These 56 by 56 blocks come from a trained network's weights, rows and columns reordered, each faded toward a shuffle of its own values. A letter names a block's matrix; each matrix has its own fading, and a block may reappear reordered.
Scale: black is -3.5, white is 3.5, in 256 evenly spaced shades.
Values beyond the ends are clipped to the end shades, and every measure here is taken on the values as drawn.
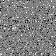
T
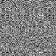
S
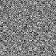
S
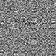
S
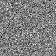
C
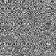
S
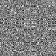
S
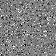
T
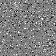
T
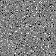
T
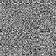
S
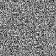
C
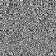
S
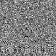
C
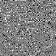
T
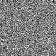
C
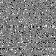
T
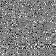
T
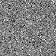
C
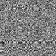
S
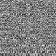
S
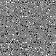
T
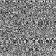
S
